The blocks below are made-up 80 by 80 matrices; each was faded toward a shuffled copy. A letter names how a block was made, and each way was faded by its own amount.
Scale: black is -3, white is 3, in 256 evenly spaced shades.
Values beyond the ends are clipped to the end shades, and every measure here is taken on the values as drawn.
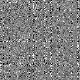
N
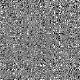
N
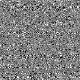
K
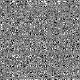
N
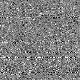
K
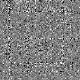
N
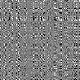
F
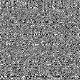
K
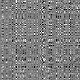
F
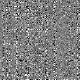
N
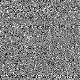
K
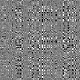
F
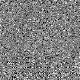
K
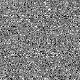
K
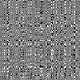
F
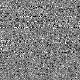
K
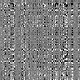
F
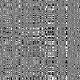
F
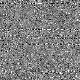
K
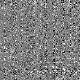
N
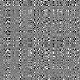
F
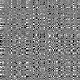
F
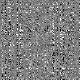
N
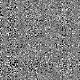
N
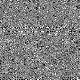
K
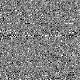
K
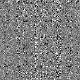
N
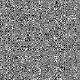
N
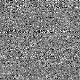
K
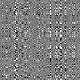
F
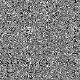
N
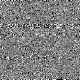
K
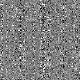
N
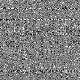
K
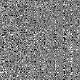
N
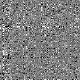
N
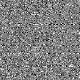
K
